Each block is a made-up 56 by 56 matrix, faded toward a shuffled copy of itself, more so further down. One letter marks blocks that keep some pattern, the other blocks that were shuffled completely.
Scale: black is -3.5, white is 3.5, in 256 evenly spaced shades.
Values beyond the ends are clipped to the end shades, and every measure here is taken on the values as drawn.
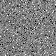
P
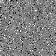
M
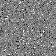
M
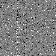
M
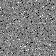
P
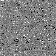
M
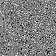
P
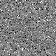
M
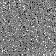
M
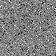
P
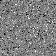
P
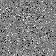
M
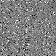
M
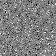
P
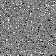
M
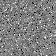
P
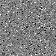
M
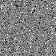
M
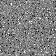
P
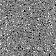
M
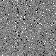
M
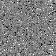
M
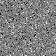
P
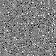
M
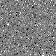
M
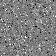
P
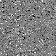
M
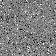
P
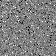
P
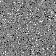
M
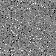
M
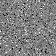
P
